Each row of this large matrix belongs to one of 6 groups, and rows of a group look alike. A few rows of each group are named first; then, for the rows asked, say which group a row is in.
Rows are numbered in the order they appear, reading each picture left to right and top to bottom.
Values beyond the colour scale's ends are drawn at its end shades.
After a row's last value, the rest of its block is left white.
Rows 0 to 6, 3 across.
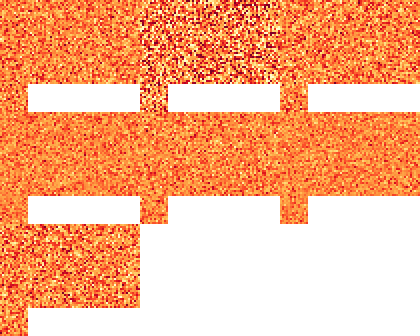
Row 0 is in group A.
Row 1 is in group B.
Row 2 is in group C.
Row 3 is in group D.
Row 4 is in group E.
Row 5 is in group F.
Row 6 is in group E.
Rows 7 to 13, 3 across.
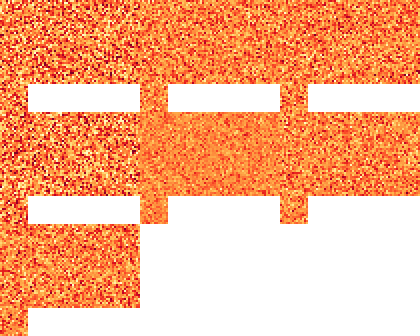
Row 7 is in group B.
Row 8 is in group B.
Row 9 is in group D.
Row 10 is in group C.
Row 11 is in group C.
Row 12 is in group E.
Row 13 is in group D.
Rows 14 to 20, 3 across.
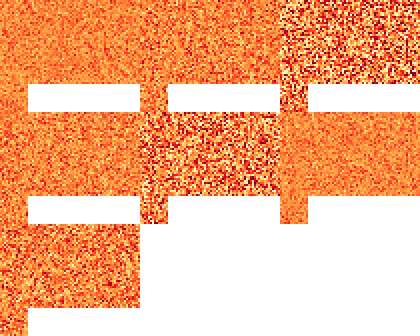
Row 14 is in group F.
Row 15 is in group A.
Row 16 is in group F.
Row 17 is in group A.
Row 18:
F
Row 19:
F
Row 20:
D
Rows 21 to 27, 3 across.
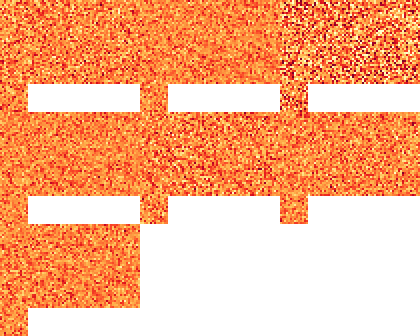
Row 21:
E
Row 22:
B
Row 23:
E
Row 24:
B
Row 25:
B
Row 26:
E
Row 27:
B
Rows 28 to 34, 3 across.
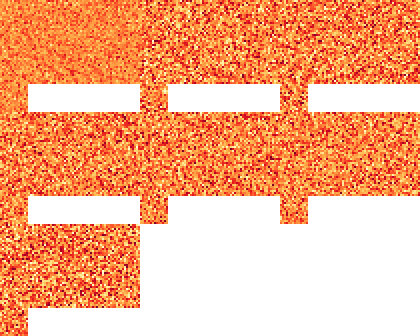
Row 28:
B
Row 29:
C
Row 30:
D
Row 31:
D
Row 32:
B
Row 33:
F
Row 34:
F
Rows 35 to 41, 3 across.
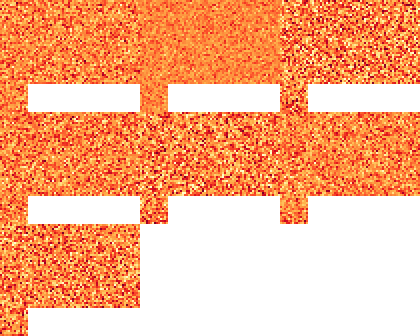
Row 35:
E
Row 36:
D
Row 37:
F
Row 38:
D
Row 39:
C
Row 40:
C
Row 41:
E
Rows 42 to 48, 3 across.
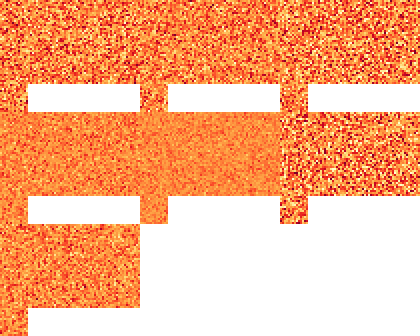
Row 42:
A
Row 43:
D
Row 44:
F
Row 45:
D
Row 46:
B
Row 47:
E
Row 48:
E
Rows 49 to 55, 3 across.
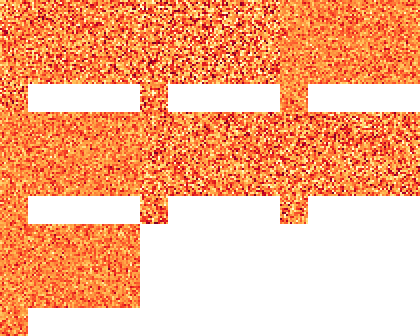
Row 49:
F
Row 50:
E
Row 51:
F
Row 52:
B
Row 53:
C
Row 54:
D
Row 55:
C
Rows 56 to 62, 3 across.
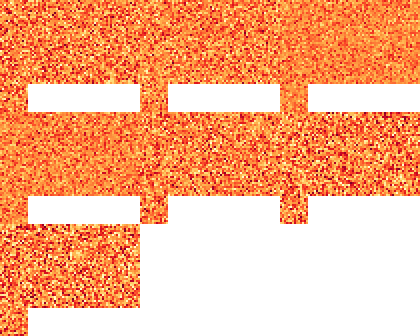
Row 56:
A
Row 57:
F
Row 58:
B
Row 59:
D
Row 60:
E
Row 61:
B
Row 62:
E
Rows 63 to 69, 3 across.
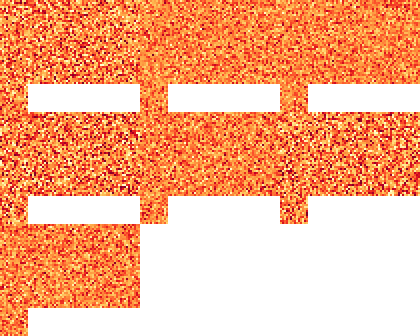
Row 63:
E
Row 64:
F
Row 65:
B
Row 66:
D
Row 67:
D
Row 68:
A
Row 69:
D
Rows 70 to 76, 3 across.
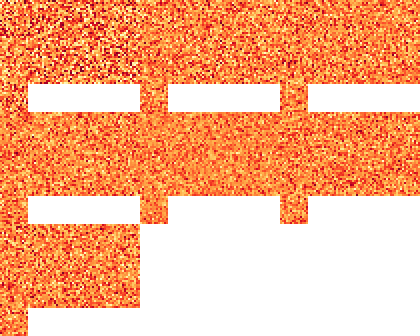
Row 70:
F
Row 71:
E
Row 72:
E
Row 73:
C
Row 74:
C
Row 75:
B
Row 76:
E
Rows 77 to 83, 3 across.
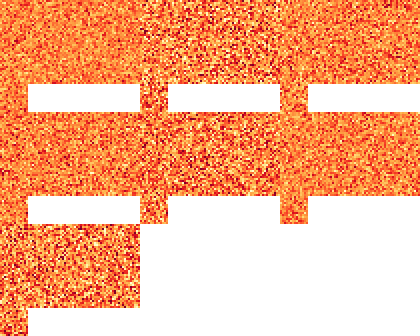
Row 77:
C
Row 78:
F
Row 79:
B
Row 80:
A
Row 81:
A
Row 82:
F
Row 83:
C
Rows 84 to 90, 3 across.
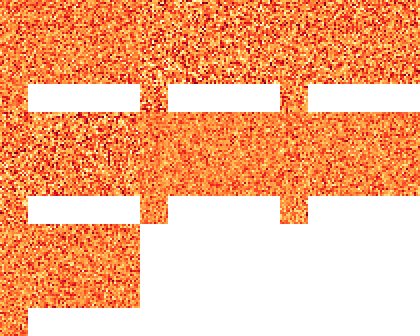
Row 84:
D
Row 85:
C
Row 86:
D
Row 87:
C
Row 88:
A
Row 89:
A
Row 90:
B
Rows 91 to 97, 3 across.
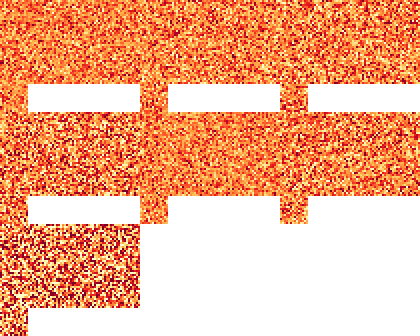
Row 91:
D
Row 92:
F
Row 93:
C
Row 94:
A
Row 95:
A
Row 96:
D
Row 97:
B
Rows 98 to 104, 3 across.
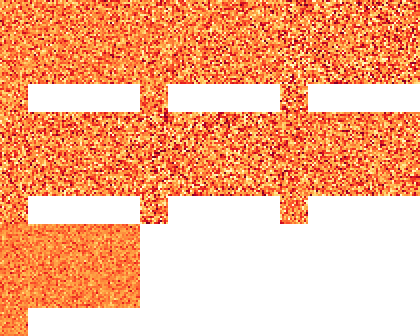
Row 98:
B
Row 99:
E
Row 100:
C
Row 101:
B
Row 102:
C
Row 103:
A
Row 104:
A
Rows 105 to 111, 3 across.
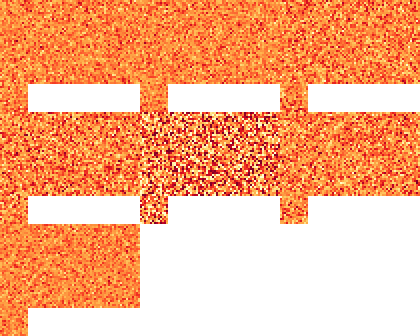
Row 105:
C
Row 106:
E
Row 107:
C
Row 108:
B
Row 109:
B
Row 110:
D
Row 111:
D
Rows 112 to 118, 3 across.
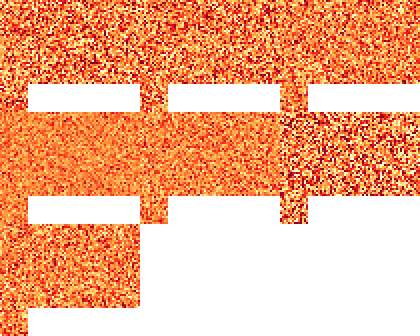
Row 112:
F
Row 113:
D
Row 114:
C
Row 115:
B
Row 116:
F
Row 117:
E
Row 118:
C
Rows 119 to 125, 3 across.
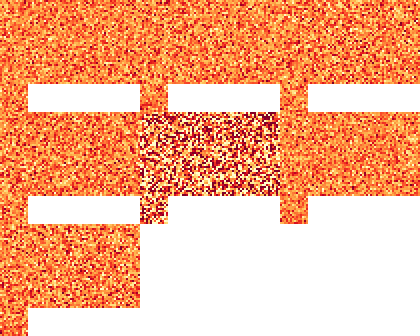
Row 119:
F
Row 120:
E
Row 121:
E
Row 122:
D
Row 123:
D
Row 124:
E
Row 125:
E
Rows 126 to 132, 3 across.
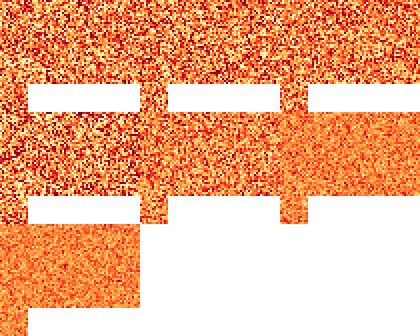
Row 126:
C
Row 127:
A
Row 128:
B
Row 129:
C
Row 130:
E
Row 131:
C
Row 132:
B
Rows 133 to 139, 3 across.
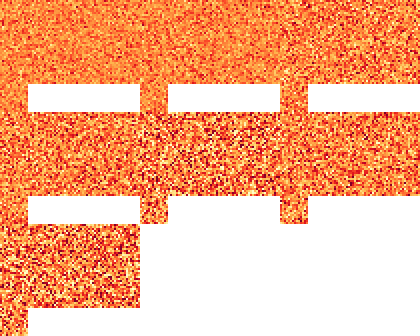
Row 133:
B
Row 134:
B
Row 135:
F
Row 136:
F
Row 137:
A
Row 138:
B
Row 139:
D
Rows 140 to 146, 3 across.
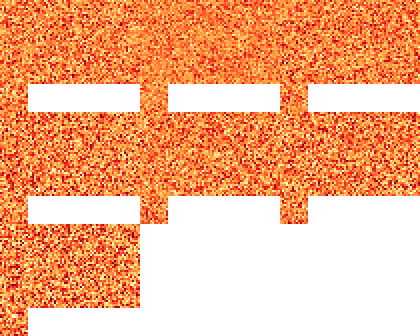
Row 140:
E
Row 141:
B
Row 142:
D
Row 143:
E
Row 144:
F
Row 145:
F
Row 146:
E
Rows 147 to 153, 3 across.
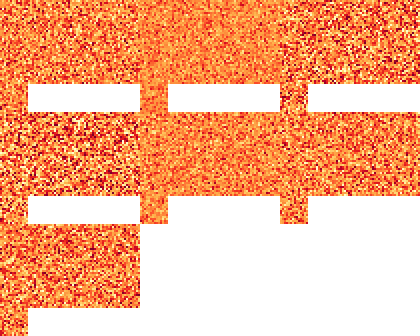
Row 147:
E
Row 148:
E
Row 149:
D
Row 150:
D
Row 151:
E
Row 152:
F
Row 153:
D
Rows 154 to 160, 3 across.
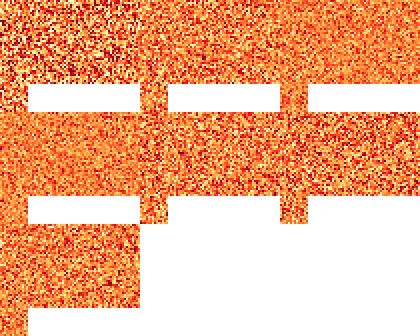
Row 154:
B
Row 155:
B
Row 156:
D
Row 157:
B
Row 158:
A
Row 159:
D
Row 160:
D
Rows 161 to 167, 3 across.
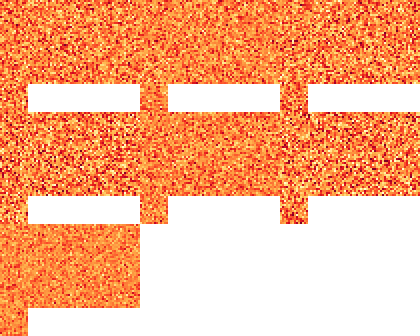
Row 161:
A
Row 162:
C
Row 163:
C
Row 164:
A
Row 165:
B
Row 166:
F
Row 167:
E
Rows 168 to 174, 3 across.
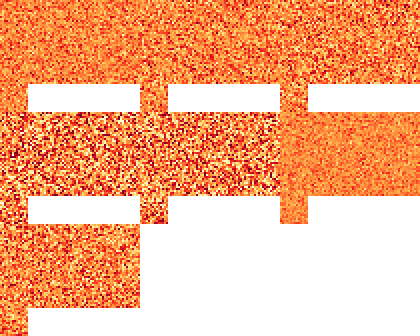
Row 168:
A
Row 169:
B
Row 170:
B
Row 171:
C
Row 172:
F
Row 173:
E
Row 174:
E
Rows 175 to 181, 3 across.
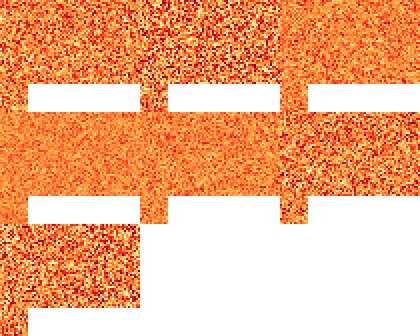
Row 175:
D
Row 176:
F
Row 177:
C
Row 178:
F
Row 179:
D
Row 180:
D
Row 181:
F
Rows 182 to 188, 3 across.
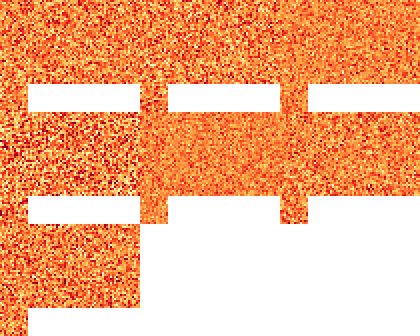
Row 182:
C
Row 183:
C
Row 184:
F
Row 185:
F
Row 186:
A
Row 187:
C
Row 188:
B
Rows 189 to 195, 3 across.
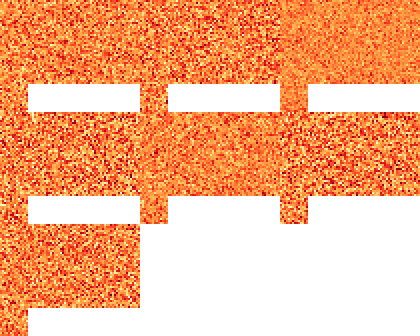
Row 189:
B
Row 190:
A
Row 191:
C
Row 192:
F
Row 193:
C
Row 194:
B
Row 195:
F
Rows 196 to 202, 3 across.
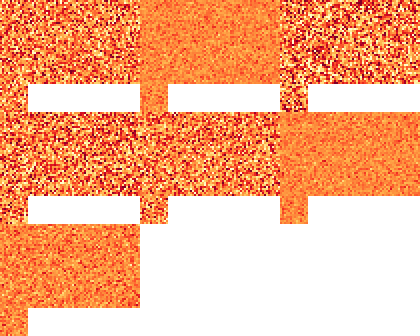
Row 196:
B
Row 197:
D
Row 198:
C
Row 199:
D
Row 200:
D
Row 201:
D
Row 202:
D
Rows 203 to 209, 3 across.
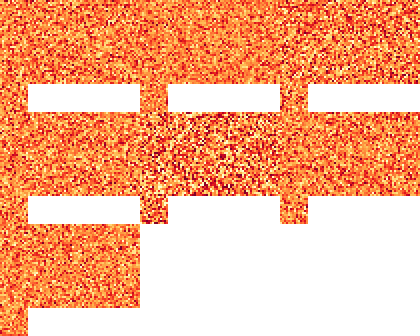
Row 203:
B
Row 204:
A
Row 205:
D
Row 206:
F
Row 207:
C
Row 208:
B
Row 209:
E
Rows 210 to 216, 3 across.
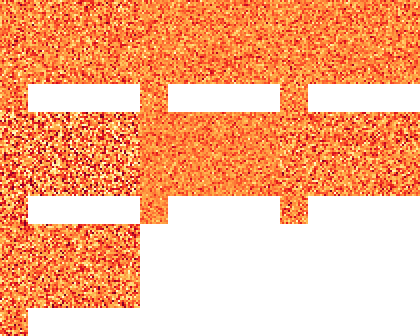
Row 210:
C
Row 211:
B
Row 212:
B
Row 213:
E
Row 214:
D
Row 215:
D
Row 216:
C
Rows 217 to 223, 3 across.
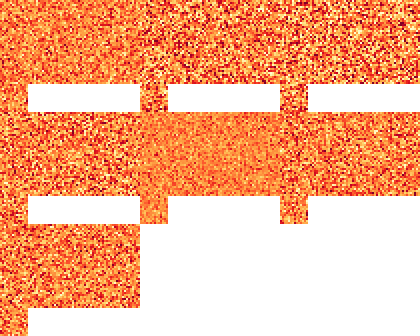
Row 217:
A
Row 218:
C
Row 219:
E
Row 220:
F
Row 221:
B
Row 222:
A
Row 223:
D
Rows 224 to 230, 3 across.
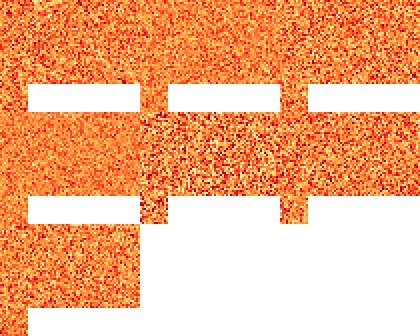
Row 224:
C
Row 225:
F
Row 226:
F
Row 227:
B
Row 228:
E
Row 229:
D
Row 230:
E
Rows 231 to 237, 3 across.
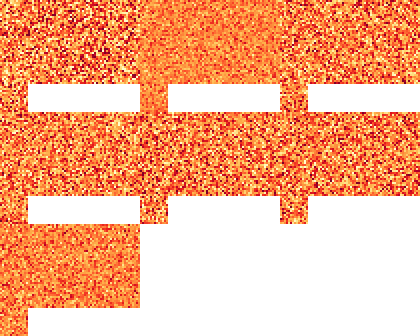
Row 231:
F
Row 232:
F
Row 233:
C
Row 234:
E
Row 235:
A
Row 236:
D
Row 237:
B
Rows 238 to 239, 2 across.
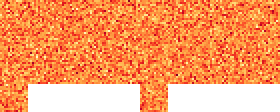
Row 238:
F
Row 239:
E
